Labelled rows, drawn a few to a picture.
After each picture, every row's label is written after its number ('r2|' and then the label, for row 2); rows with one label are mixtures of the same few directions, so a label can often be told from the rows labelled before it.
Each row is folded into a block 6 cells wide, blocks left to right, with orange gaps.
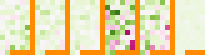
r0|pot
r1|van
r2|pot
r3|van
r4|pot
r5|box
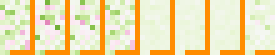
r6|van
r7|box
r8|box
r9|van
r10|box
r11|pot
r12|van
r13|box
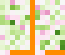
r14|box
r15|van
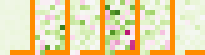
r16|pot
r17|pot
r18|box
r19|van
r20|van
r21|box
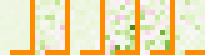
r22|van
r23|pot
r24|van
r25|pot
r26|van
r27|box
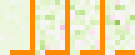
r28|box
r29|pot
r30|van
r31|box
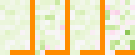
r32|van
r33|pot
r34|van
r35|van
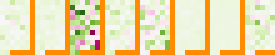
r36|box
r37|pot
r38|van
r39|van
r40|van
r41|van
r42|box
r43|box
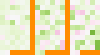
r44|box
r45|van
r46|van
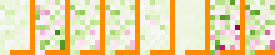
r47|van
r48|van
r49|van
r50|van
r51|box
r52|pot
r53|pot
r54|van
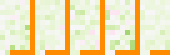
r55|pot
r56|pot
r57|van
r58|van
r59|van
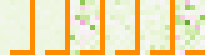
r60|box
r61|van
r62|box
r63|box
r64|pot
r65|box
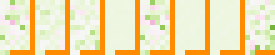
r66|box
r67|van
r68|van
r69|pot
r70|box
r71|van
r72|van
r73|pot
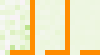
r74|pot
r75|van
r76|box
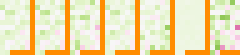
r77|van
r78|van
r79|pot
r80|van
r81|pot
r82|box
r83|pot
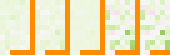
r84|pot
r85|van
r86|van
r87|van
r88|van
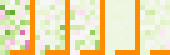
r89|van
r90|pot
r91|van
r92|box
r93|van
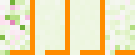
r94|box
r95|pot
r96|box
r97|pot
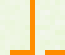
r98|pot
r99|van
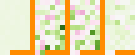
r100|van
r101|pot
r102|van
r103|box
